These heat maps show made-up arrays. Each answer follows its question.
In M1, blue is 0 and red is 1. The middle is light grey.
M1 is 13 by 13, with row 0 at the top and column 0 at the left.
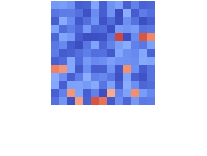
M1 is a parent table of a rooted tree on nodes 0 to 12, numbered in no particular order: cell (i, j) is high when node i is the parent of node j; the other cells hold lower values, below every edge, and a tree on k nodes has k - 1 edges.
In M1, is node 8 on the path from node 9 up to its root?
yes
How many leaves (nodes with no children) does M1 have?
9
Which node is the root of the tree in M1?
4
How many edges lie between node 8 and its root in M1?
1
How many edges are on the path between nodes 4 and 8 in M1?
1
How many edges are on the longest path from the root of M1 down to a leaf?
2
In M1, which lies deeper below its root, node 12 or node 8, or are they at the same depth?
the same depth
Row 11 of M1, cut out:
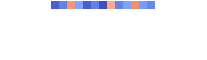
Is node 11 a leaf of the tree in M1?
no
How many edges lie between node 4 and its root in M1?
0
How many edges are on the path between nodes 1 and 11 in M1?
3
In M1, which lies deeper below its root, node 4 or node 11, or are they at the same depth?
node 11
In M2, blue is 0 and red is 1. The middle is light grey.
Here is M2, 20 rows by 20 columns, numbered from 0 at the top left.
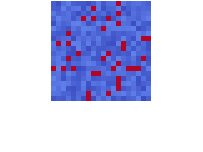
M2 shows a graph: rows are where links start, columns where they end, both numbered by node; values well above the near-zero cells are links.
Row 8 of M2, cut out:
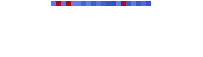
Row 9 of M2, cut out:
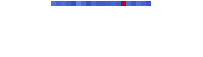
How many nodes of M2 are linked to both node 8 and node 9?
1
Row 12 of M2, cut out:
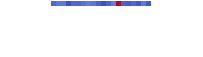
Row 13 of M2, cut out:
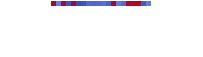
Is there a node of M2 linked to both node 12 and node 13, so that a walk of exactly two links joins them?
no
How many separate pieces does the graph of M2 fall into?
2
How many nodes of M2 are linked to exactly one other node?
12
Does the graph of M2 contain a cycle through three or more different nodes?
no
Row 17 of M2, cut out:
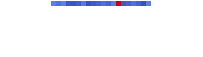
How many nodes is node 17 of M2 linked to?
1
